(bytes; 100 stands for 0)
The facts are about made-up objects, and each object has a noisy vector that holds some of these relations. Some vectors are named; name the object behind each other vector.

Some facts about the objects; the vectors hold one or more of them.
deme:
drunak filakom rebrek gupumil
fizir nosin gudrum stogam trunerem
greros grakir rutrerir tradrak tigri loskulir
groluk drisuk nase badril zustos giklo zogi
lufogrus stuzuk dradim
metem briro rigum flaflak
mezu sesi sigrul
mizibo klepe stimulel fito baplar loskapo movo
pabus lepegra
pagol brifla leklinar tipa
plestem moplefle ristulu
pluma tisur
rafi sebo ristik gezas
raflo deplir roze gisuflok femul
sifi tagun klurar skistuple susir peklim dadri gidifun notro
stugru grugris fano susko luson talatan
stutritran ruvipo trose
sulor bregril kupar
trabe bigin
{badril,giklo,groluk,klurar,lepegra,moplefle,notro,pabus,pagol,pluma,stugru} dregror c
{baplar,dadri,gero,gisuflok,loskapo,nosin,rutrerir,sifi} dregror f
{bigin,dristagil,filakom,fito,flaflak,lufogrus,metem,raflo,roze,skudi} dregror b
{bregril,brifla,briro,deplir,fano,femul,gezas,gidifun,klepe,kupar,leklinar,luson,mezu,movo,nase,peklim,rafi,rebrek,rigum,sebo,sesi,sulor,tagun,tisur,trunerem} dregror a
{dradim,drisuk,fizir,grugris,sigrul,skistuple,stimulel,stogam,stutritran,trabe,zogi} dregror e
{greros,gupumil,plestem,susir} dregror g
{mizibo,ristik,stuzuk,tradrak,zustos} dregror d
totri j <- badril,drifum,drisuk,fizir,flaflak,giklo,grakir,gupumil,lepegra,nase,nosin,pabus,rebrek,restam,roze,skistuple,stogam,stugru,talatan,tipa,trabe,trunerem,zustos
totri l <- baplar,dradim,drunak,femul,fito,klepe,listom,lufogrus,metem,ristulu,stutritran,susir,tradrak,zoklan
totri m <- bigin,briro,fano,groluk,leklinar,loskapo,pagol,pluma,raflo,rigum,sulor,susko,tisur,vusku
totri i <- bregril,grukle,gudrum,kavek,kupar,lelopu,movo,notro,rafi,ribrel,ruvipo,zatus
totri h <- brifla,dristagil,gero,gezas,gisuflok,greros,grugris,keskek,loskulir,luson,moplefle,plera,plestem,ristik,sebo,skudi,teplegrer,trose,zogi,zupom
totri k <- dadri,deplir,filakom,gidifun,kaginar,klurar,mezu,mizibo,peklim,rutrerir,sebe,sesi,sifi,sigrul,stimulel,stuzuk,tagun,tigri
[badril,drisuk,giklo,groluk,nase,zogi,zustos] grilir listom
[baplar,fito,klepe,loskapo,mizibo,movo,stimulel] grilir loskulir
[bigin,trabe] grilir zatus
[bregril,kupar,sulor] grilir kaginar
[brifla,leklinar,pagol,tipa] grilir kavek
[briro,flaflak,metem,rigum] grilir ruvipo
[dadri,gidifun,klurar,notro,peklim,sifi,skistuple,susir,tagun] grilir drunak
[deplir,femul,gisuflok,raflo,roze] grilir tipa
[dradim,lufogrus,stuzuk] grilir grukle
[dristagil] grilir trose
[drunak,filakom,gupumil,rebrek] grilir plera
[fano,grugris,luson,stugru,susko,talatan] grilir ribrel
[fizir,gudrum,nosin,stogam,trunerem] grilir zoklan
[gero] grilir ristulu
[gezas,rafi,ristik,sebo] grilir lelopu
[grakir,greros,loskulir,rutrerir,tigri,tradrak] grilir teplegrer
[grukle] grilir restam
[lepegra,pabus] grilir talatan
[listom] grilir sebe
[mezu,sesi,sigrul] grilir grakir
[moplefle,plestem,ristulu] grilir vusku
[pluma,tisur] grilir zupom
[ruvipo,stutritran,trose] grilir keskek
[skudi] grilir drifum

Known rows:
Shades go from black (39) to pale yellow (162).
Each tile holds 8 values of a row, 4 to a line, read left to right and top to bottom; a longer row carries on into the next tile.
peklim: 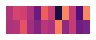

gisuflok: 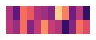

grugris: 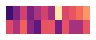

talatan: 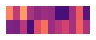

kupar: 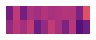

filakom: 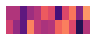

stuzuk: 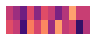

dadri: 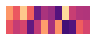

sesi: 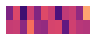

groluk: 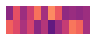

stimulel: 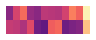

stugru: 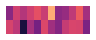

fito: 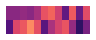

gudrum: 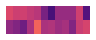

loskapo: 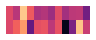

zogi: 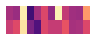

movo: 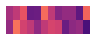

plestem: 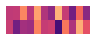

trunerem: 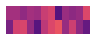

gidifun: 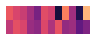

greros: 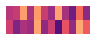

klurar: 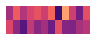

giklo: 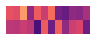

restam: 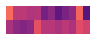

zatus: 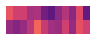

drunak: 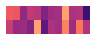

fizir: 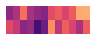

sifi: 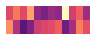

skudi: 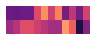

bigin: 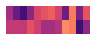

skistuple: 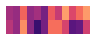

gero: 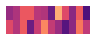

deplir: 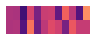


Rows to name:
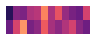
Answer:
luson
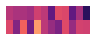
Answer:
plera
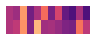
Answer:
loskulir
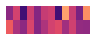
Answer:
tagun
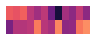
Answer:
tigri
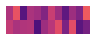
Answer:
nase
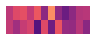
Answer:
badril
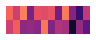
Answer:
notro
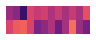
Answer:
briro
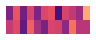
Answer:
mezu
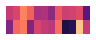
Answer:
baplar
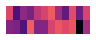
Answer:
roze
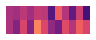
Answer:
zupom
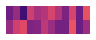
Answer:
fano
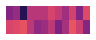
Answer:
tisur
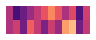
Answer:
raflo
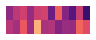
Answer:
teplegrer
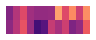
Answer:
dradim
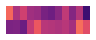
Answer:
kavek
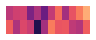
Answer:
drisuk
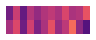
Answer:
rafi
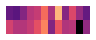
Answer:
ristik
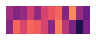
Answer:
tradrak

